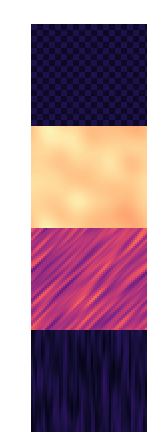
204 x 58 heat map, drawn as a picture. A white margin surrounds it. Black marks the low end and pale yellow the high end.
The table splits into 4 rows of 1 panel. Panel 1,1: very low, checkered, faint in contrast. Panel 2,1: very high, smooth, faint in contrast. Panel 3,1: middling, slanting up to the right. Panel 4,1: very low, streaked downward, faint in contrast.
